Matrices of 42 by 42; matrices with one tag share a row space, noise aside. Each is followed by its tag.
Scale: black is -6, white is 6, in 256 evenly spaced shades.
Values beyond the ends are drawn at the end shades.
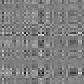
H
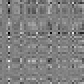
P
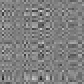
H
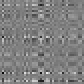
H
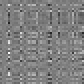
P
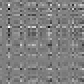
P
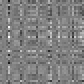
P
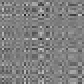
H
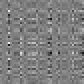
P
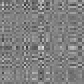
H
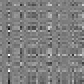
P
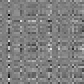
P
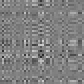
H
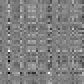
P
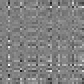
P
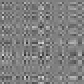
H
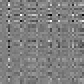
P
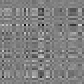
H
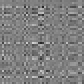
H
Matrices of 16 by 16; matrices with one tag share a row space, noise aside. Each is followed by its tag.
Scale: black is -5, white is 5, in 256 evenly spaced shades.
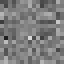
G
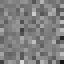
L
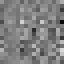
L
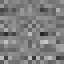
G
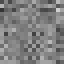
G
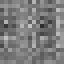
G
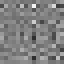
L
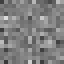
G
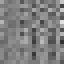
L
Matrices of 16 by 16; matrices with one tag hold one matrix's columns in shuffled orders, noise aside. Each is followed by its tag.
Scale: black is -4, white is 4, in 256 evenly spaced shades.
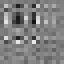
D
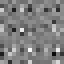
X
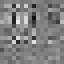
D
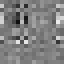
D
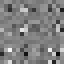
X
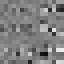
X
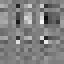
D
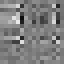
D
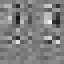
D
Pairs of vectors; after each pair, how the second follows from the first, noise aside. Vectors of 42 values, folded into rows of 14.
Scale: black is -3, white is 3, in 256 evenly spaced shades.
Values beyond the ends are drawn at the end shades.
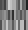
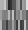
negated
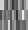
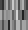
negated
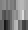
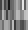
shuffled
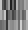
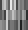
negated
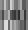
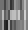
negated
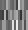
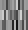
negated
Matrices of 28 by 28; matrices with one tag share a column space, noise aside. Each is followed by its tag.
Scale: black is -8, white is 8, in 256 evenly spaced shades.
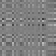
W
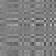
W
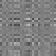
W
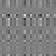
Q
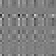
Q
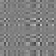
W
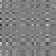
W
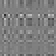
Q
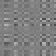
W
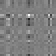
Q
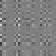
W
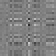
W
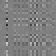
W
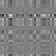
Q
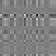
Q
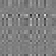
Q
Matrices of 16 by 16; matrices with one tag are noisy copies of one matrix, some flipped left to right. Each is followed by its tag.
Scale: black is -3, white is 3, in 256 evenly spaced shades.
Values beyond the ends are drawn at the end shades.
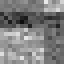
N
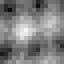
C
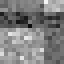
N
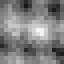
C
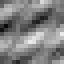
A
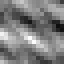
A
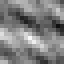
A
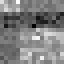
N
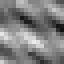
A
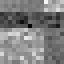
N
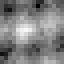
C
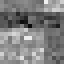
N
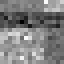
N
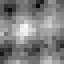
C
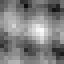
C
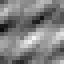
A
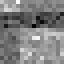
N
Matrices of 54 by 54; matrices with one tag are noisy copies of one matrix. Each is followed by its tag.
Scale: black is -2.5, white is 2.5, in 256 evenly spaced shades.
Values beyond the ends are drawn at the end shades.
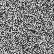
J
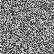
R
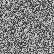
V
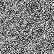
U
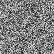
U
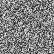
V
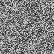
U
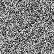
U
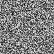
R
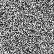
J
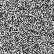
J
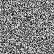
R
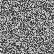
R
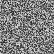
R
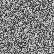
V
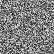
R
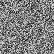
U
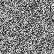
U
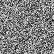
U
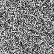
J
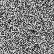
J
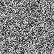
U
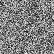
U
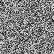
U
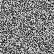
R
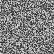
R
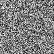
J
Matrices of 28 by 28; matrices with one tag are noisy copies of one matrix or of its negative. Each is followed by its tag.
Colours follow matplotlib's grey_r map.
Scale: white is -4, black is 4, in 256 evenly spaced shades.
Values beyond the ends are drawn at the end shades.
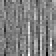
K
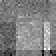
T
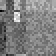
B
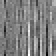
K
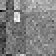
B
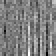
K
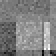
T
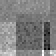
T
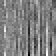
K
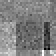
T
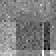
T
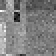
B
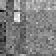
B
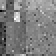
B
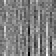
K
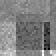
T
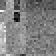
B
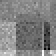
T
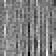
K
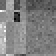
B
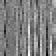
K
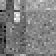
B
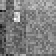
B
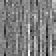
K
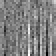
K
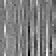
K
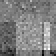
T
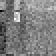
B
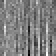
K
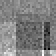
T
